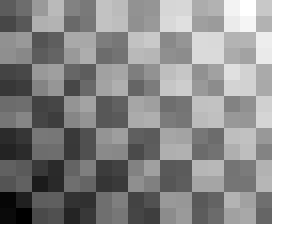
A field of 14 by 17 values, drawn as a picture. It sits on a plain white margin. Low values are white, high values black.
Average level on the scale: 50%. Slope: up to the bottom left. Grain: checkered. Ninth with the lowest average: top right.
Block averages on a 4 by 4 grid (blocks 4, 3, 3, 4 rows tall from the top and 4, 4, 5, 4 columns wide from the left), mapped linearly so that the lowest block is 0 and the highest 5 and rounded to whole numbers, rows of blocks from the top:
3 2 1 0
4 3 2 1
4 3 2 1
5 4 3 2
